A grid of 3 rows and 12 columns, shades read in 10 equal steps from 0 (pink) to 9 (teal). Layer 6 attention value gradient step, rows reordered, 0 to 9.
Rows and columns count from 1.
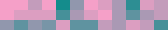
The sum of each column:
4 7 7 6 17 13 7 3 9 15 6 11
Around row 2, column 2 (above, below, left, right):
0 6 0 1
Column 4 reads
0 1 5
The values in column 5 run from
1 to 9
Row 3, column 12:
7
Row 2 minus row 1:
0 1 -1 1 -2 -1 1 -1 0 -2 2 0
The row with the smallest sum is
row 2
